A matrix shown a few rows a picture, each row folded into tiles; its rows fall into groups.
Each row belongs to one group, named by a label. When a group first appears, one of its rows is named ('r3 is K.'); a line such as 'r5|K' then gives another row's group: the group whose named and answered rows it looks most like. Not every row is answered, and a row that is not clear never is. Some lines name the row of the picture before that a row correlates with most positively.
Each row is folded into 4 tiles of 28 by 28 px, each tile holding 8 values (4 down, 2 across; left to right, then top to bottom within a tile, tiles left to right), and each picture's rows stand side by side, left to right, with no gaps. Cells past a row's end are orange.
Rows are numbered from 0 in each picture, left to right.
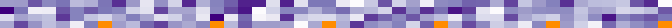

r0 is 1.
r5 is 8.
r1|8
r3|1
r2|1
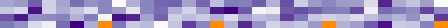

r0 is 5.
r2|1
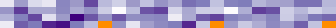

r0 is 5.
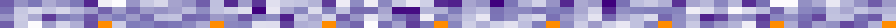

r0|8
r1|5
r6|8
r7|5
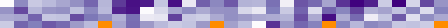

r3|1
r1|1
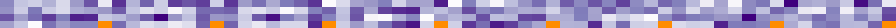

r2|8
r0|8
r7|8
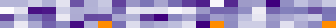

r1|8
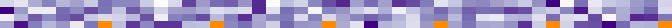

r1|5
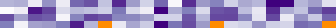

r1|8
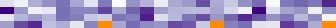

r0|1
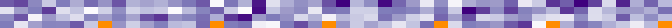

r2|5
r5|1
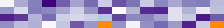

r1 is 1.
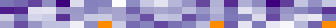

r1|5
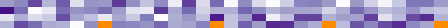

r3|5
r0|1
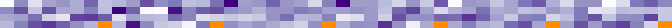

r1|1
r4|5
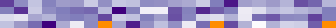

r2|8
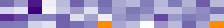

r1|8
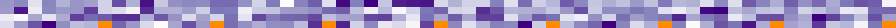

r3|8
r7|8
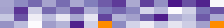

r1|8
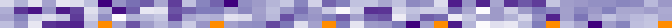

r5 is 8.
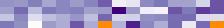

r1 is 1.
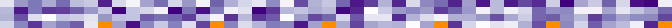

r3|1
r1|1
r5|8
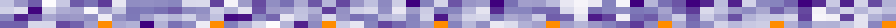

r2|5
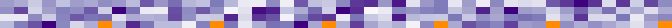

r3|1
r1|1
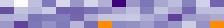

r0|1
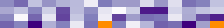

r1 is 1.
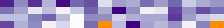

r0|8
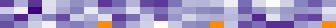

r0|5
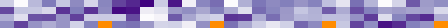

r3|5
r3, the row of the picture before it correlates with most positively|2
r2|5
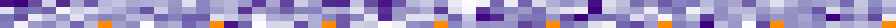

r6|8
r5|5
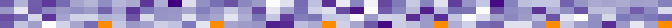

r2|5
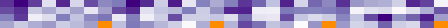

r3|8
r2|1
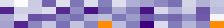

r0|1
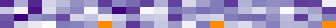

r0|5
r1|1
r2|8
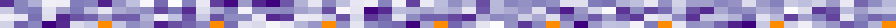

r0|5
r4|5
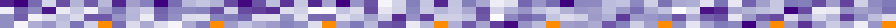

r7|1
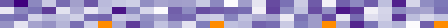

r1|1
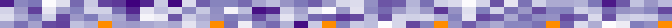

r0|5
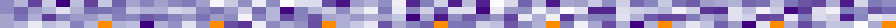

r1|8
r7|1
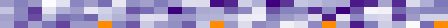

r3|1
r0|5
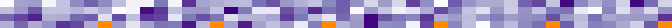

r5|8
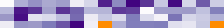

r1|1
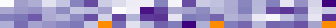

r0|5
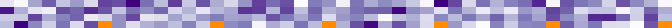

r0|1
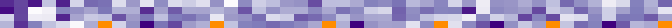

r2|5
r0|1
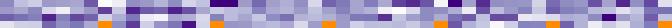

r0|8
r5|8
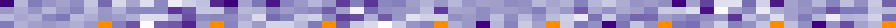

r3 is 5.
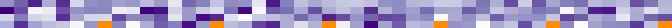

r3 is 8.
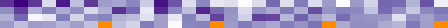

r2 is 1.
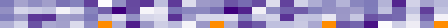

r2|1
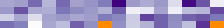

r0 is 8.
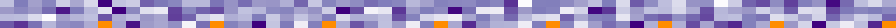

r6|5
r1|1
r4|1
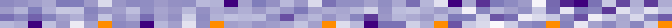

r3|8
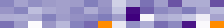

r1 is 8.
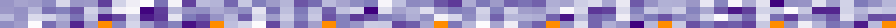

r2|8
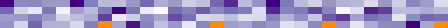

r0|8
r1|1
